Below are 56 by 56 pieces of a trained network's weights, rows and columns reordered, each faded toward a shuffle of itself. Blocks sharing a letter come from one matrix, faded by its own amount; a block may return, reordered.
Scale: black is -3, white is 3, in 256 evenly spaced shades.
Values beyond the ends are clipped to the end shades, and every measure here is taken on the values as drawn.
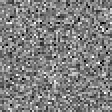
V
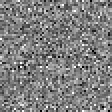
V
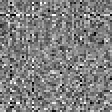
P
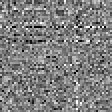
P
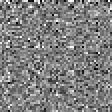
P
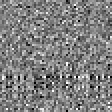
P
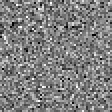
V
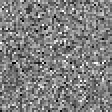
V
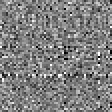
P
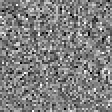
V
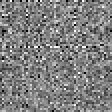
P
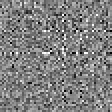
P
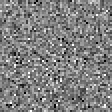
V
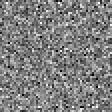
V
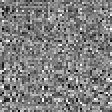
P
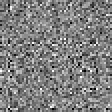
P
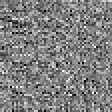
P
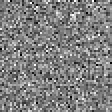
V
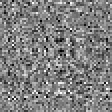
P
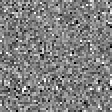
V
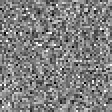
V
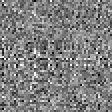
P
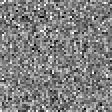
V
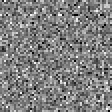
V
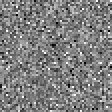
V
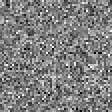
V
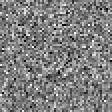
V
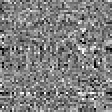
P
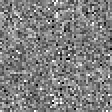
V
